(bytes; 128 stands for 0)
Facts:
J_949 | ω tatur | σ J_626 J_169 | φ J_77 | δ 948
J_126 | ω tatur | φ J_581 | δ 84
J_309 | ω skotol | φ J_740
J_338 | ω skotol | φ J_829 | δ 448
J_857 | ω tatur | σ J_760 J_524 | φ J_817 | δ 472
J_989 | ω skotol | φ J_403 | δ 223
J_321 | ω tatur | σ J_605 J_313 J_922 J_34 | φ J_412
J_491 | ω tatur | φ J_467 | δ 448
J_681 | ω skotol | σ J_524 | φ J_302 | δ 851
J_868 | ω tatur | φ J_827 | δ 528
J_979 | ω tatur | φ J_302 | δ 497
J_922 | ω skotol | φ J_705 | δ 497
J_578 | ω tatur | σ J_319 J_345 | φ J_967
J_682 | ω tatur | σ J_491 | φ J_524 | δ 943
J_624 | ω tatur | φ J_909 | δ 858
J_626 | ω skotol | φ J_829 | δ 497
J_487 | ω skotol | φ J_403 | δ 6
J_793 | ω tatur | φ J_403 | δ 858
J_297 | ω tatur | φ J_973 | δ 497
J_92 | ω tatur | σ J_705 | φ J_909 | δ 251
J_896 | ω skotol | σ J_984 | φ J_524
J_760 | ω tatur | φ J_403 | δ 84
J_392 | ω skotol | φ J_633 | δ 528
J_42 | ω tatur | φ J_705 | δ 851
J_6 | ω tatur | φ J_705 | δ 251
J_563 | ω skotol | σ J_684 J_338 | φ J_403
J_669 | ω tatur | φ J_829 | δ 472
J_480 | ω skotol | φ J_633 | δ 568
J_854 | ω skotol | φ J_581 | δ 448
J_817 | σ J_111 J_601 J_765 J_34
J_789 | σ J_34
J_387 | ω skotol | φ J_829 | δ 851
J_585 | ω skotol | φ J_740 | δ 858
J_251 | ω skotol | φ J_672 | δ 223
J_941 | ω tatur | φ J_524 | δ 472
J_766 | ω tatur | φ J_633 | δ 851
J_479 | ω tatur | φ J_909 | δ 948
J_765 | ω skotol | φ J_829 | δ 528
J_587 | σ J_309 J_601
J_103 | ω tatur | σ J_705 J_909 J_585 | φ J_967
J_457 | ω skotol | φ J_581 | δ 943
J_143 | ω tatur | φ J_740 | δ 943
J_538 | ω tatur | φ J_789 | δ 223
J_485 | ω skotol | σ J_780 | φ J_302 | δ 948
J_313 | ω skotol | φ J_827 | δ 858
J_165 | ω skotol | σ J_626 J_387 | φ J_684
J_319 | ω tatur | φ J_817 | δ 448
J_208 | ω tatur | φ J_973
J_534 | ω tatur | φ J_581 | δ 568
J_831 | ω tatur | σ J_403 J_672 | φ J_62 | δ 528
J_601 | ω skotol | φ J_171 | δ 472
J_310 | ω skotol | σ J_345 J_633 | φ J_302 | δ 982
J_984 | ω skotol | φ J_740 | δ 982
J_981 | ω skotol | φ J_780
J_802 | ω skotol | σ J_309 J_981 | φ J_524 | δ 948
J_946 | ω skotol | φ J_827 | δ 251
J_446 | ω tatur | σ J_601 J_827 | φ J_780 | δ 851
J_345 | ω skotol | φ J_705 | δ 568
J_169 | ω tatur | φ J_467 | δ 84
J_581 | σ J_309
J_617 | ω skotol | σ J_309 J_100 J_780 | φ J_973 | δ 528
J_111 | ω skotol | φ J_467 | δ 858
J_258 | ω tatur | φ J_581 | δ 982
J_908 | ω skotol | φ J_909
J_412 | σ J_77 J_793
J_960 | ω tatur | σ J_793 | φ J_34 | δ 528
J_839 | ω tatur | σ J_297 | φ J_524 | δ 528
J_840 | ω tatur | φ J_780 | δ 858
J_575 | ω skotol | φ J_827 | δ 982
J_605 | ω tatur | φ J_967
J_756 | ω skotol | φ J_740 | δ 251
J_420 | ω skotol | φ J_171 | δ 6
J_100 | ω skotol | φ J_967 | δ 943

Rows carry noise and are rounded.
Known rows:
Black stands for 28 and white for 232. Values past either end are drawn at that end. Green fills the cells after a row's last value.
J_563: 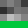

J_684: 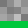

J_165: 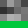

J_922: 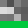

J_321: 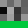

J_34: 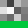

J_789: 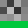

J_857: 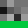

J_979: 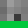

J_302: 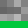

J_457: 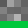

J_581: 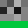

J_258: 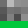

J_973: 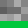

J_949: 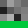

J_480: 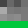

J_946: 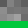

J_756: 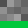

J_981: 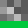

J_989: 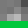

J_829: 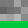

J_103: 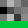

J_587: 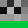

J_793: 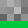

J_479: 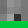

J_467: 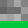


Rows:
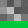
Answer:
J_100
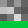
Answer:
J_313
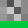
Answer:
J_780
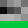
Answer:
J_412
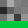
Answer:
J_960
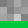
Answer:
J_524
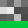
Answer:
J_309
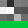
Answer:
J_601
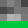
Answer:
J_896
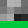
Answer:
J_126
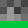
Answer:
J_485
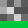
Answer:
J_111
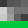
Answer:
J_420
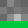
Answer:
J_575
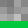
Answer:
J_403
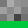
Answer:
J_319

